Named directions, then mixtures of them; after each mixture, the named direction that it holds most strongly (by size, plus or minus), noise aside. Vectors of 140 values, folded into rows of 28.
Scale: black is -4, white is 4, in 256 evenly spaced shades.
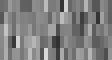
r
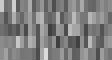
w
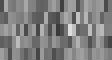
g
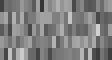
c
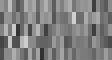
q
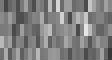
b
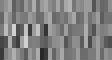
q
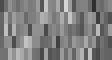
c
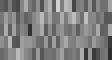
c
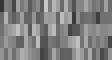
w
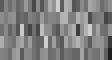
b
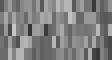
c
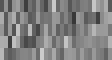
q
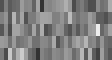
c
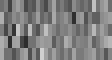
q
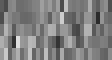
r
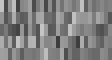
w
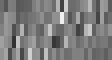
r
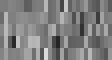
r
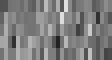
r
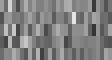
q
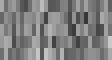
g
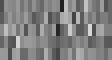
g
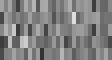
q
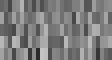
q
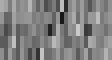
r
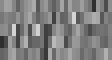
q
